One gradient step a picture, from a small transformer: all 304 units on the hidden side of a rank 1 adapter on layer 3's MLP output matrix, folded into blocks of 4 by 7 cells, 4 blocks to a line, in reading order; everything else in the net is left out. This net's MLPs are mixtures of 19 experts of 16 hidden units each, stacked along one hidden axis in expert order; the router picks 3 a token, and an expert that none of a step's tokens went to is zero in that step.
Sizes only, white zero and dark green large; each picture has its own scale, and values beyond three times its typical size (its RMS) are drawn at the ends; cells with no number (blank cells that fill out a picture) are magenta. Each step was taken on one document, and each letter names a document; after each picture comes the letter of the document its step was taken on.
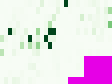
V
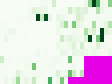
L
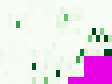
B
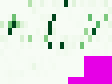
V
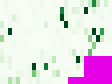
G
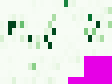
V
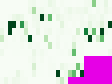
L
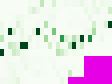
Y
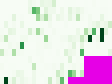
L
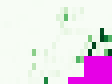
B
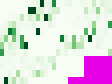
Y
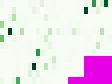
G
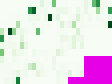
Y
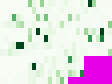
L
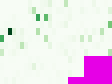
L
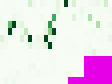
V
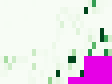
B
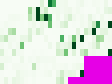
L
